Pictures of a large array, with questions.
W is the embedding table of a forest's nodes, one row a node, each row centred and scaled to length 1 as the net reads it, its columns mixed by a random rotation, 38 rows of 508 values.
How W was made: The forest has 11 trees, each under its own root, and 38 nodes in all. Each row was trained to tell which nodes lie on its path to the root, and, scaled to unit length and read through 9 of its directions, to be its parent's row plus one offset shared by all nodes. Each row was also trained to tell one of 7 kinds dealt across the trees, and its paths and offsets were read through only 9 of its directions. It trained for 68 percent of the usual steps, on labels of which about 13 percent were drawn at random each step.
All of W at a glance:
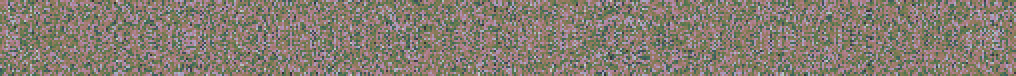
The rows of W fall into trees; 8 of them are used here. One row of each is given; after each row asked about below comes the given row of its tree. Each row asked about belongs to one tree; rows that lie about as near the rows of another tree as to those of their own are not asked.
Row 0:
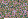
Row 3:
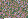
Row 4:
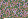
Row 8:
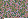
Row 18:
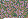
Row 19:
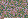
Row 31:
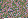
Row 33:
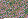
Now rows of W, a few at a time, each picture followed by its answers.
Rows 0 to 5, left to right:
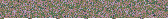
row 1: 19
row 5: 3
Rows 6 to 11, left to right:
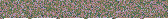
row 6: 33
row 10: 19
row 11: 18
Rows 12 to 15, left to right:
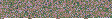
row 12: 33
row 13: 4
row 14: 4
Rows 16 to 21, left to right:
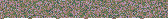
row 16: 19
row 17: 8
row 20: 8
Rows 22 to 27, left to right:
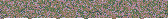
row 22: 8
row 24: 19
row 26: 18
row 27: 33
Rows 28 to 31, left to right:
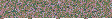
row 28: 3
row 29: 3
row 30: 19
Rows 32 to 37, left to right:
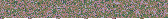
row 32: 3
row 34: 3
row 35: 18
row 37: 4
